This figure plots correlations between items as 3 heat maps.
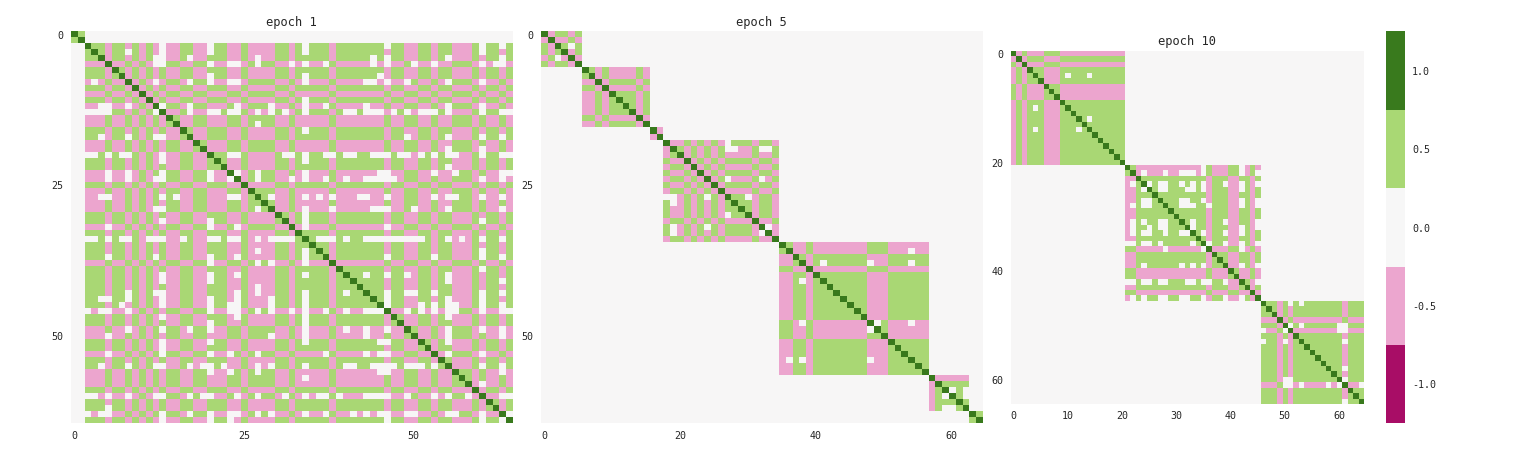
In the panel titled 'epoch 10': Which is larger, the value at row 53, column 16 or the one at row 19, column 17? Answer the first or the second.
the second
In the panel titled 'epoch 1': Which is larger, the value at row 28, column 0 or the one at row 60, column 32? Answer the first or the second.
the second
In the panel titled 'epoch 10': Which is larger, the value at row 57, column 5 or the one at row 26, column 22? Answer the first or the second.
the first
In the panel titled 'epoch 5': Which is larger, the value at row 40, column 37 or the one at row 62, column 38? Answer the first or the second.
the first
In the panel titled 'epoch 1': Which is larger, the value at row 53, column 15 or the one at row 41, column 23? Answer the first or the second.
the first
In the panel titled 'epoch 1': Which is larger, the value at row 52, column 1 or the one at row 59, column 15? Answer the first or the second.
the first
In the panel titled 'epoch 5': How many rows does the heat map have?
65
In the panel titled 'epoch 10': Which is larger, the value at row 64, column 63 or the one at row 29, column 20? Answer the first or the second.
the first
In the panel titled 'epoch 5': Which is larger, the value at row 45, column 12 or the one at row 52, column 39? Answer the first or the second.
the first
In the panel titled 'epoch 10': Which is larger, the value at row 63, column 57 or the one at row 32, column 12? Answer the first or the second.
the first
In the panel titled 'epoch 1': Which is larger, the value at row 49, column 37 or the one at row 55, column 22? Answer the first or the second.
the second
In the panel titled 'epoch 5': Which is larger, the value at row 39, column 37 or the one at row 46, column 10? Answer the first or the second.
the second
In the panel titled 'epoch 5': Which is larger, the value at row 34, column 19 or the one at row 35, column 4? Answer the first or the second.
the first
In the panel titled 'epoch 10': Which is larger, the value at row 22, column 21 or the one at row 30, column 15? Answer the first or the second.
the first
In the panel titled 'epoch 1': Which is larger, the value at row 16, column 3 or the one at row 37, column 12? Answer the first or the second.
the first
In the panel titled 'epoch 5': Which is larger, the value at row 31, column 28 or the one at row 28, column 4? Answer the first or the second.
the second
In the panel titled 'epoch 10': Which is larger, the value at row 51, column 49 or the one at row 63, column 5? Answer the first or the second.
the first
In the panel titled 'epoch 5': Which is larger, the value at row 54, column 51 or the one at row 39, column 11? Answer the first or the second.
the first
